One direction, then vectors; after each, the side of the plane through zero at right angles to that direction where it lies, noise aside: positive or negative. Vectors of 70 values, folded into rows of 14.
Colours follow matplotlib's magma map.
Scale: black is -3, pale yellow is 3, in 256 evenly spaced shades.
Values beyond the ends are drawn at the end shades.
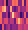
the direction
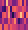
negative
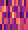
positive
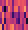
negative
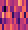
negative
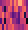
negative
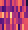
negative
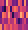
negative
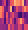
positive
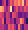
positive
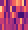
positive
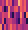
negative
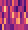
positive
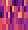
negative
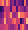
negative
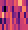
negative
